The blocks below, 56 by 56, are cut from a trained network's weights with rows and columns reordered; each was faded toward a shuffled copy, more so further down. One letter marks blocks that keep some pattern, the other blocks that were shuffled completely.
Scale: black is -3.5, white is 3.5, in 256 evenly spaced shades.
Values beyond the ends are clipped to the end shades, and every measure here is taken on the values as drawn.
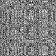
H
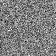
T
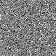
T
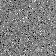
T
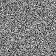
T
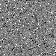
T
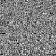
H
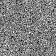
T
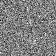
T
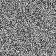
T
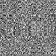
H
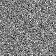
T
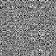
H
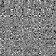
H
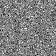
T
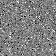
T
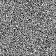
T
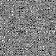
H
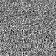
H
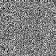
H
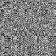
H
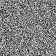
T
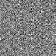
H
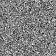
T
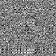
H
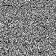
H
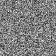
T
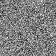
T
